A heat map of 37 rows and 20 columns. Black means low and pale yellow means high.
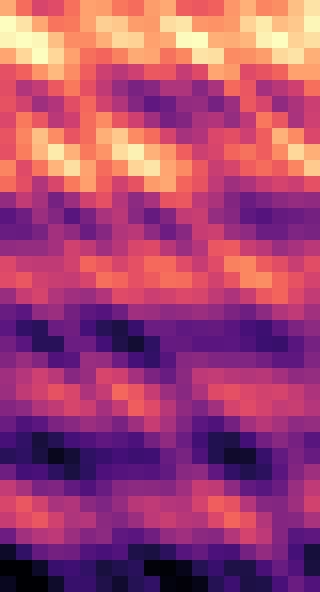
Stripes: horizontal, repeating 5 times. Slope: up to the top. Histogram: bell-shaped. Lone odd cells: none.
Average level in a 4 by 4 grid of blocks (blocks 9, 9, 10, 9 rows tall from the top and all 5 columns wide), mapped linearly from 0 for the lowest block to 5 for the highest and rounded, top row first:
5445 / 3433 / 1112 / 0011
